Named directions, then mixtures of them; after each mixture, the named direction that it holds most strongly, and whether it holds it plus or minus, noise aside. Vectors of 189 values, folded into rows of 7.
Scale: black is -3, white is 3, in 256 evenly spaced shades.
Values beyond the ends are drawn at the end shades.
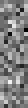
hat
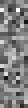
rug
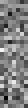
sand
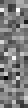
rug, plus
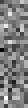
sand, minus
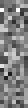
rug, plus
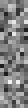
hat, plus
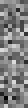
sand, plus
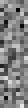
rug, minus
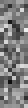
hat, minus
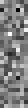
rug, minus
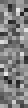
rug, plus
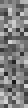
sand, minus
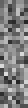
rug, plus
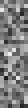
rug, plus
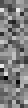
rug, plus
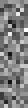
hat, minus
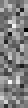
hat, plus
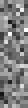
hat, minus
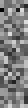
rug, minus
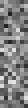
sand, plus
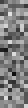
sand, minus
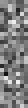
rug, minus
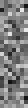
hat, minus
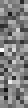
sand, plus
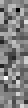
rug, minus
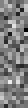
hat, plus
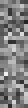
sand, plus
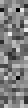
rug, minus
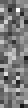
rug, plus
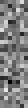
sand, minus
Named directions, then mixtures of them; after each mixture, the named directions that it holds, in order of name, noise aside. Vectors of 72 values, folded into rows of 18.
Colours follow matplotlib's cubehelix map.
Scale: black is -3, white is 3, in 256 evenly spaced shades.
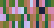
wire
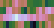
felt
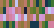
felt, wire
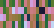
wire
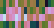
felt, wire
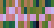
felt, wire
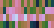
felt, wire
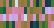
felt, wire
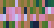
felt, wire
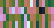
wire
